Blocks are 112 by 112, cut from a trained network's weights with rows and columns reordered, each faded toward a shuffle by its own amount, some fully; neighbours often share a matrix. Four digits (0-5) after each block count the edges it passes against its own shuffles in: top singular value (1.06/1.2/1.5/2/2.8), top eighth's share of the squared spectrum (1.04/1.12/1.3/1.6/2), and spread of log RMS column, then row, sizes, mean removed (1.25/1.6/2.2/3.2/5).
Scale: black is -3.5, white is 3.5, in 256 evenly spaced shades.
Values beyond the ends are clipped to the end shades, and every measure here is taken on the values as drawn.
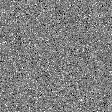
0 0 0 0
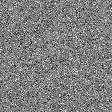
0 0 0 0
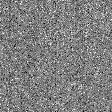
1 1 0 0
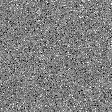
0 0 0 0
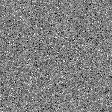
0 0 0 0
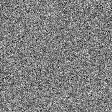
0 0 0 0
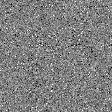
2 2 1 1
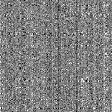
3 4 2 3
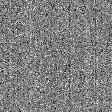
2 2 1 1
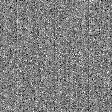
2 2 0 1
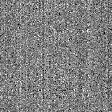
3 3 1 2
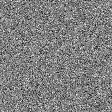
2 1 0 0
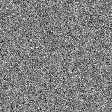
1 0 0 0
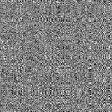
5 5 3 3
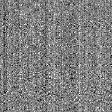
3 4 2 3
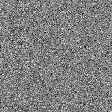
3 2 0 0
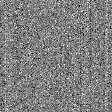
2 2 1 2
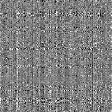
4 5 3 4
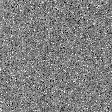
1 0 0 0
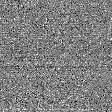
2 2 1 1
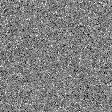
1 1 0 0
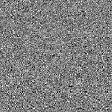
3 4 2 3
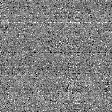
3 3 2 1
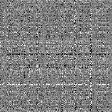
4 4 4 2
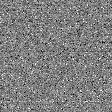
1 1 0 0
